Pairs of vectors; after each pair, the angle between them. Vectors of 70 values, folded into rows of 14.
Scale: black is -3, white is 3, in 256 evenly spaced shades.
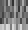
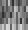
nearly parallel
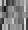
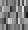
orthogonal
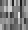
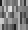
partly aligned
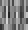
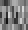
partly opposed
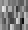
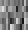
nearly parallel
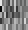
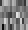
orthogonal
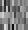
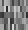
nearly opposite
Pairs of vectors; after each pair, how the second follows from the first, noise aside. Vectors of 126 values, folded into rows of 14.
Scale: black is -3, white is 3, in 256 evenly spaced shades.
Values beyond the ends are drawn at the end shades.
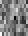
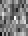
negated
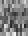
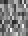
shuffled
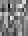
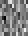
shuffled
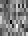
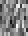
sign-scrambled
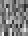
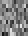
sign-scrambled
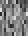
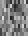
shuffled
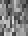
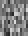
shuffled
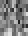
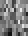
negated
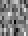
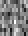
negated
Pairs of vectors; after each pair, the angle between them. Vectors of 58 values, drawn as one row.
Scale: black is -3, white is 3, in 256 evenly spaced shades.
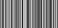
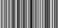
partly opposed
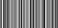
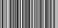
nearly opposite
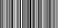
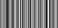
partly aligned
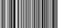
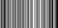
orthogonal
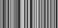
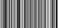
partly aligned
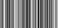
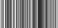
partly aligned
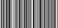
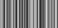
partly aligned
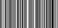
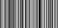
partly aligned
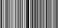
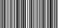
partly opposed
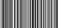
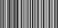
partly aligned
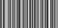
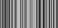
partly opposed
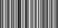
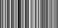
nearly parallel
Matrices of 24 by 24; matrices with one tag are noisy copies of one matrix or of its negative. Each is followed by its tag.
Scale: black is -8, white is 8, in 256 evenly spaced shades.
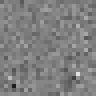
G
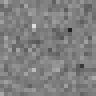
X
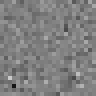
G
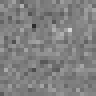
X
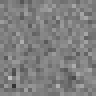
G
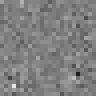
G
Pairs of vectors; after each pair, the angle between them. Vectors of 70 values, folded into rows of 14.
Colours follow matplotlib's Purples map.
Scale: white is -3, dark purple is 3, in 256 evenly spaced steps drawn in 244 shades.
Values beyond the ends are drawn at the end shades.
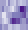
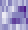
nearly parallel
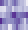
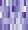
orthogonal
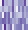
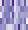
partly aligned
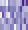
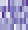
nearly parallel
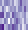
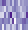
partly opposed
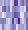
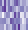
partly aligned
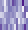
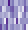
partly aligned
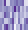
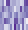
nearly opposite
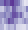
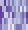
orthogonal
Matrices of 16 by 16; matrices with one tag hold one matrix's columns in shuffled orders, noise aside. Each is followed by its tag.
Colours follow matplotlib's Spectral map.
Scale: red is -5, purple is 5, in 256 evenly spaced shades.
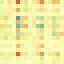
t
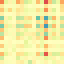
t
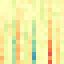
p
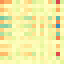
t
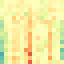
p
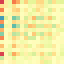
t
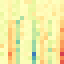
p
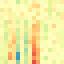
p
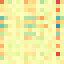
t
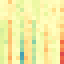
p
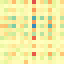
t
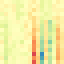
p
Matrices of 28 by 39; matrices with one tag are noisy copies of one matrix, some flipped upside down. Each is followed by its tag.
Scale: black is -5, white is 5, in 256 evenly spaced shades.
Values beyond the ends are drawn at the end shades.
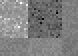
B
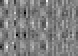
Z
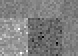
B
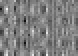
Z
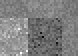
B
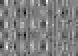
Z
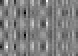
Z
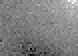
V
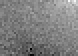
V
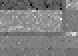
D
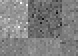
B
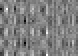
Z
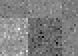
B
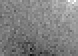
V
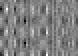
Z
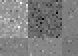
B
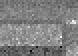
D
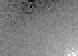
V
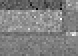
D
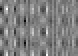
Z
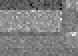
D
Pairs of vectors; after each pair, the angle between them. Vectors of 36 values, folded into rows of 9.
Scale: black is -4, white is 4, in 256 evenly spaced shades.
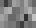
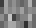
orthogonal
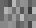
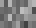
partly opposed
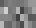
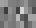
nearly opposite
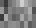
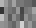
partly opposed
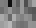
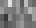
nearly opposite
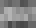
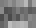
nearly opposite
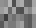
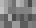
partly aligned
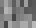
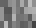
nearly opposite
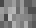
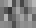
partly opposed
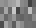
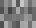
orthogonal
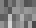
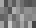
nearly parallel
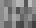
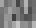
partly opposed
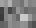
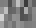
partly opposed
